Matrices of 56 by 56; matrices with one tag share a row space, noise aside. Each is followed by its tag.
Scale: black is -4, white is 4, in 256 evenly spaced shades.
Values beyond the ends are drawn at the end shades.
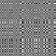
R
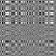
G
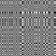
R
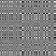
R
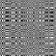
G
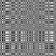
G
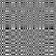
G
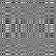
G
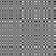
R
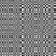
R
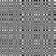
R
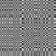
R
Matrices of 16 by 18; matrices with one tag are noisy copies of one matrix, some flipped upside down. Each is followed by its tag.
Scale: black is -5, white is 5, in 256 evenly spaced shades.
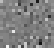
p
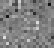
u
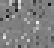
u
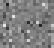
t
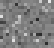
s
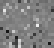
u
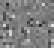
t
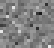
s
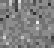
u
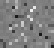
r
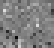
u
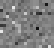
s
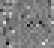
t
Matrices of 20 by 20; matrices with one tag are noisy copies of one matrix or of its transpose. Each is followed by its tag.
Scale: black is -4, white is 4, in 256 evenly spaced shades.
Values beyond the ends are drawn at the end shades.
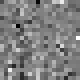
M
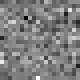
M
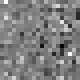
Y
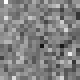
Y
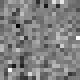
M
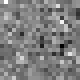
Y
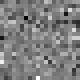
M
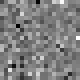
M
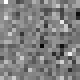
Y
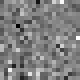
M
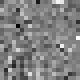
M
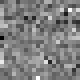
M
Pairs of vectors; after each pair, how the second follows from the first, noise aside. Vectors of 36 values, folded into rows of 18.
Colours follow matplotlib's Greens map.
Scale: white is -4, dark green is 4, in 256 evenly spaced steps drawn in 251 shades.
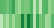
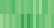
shrunk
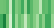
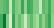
copied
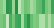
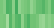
shrunk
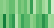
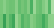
shrunk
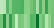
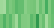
shrunk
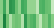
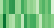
copied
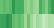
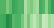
copied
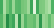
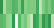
wrapped around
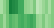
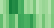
copied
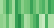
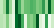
scaled up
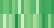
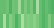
shrunk
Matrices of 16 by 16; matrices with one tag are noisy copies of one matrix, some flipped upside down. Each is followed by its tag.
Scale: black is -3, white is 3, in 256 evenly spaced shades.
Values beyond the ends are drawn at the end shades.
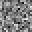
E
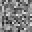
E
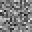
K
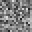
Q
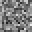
E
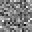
K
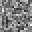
E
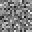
K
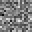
K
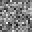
Q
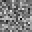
Q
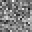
Q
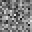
Q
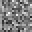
E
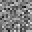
K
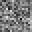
Q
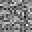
K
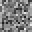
E
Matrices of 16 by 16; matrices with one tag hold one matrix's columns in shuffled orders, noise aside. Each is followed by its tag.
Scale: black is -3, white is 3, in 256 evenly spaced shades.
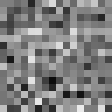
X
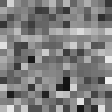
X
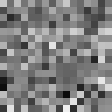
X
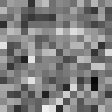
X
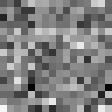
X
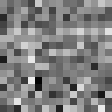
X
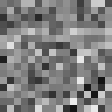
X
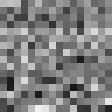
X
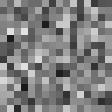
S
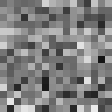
X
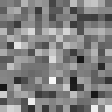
X
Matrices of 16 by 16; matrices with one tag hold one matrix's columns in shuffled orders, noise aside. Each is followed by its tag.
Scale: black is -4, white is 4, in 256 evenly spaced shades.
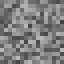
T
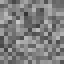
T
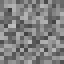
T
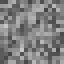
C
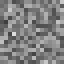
T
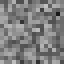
C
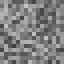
T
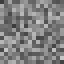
T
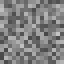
T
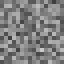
T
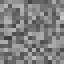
T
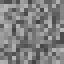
C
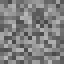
T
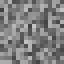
C
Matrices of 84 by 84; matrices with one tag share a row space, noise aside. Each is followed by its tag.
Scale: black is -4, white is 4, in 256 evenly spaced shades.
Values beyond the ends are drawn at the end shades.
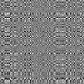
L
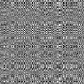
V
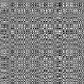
V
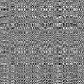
V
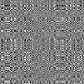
L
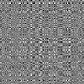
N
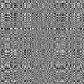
L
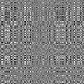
L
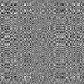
L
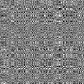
V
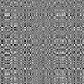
L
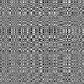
N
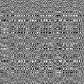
V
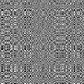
L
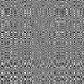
L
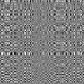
L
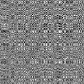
V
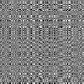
N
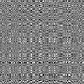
N
